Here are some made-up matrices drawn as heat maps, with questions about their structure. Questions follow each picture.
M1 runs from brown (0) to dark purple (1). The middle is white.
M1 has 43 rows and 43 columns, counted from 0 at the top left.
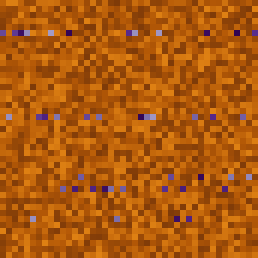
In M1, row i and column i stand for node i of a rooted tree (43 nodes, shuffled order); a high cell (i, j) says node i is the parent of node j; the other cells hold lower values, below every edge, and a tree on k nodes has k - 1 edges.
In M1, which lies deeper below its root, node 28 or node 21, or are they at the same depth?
the same depth
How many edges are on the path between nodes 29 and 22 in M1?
3
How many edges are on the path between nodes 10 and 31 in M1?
1
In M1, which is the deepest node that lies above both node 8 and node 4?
5
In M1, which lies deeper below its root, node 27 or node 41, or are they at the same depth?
the same depth
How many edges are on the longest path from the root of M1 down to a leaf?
2
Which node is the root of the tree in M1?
36
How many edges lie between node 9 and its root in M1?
2
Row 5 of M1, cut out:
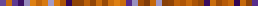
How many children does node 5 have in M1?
12
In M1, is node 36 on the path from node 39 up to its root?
yes
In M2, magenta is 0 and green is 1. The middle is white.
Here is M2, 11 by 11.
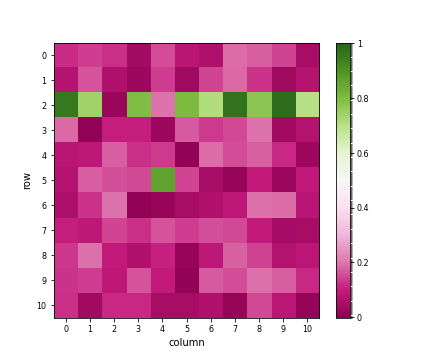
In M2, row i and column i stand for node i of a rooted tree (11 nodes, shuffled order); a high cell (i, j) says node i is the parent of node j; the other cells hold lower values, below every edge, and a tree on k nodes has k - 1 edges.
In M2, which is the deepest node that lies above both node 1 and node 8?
2
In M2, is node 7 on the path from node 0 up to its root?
no
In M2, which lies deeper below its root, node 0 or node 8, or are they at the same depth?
the same depth
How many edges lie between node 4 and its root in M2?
2
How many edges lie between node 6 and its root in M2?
1
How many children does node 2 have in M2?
9
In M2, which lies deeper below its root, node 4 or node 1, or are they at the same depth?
node 4
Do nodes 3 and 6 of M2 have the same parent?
yes
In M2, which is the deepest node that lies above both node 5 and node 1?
2
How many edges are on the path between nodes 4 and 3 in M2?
3
